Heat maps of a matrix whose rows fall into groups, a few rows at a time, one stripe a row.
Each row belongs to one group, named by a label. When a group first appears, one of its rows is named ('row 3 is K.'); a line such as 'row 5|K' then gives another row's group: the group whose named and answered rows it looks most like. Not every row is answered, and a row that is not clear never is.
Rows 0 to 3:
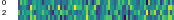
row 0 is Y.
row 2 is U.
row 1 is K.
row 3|K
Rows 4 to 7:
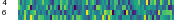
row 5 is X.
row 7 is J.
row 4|U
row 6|K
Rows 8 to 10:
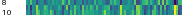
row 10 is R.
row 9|R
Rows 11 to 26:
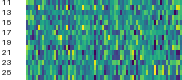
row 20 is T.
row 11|T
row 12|K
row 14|T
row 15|Y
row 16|K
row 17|X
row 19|Y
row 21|X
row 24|U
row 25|U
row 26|X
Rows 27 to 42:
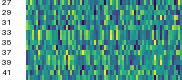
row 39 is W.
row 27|J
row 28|Y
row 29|X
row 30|R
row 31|X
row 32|T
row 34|J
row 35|U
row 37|K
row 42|Y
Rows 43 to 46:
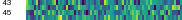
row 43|X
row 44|T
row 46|Y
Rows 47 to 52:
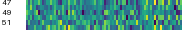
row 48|J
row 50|U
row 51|Y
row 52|W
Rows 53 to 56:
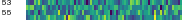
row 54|T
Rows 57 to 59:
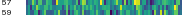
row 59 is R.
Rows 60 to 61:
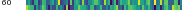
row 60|R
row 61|T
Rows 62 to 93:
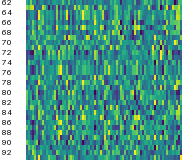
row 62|J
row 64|K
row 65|K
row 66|K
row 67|K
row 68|K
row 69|W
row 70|R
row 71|J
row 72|W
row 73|W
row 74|Y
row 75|Y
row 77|U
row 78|K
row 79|R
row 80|X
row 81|X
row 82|U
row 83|J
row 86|Y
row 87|X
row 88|Y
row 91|Y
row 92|K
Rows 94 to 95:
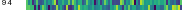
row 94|X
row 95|T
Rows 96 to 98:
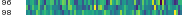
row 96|J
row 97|U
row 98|R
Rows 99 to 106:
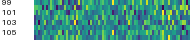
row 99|R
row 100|T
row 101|U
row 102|W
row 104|J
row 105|R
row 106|W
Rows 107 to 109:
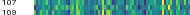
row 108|W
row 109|U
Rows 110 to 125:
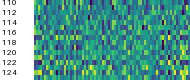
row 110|X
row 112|J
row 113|R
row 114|Y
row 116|T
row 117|W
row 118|Y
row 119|T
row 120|R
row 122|W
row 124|T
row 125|R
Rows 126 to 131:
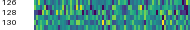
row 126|J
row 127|X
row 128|W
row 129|Y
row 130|U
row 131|Y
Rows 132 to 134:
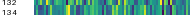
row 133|Y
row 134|Y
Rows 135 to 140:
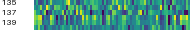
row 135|Y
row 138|T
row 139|T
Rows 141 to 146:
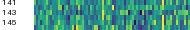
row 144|U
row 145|U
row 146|W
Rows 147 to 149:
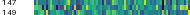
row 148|T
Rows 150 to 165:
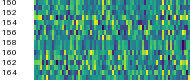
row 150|U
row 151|W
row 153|T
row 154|W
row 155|X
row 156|R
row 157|U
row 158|J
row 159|J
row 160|K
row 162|T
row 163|J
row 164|R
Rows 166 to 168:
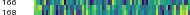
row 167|T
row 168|T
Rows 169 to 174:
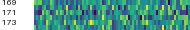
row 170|R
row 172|K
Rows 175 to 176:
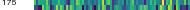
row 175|U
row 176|W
